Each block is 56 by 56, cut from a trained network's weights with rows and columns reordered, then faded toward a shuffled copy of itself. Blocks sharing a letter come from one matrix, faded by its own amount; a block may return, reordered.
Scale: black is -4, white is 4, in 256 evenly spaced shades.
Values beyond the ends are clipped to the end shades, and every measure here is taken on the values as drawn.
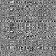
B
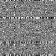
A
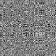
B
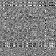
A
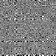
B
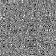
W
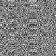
B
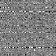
B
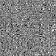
W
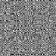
B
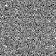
W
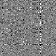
A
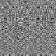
B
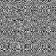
B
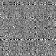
B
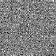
W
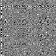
A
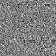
W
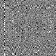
A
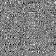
W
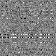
B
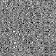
W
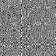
A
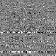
B
